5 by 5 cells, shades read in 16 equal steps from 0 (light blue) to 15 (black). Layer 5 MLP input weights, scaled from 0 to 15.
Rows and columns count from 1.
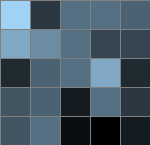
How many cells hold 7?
6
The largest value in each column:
12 11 14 15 13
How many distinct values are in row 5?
5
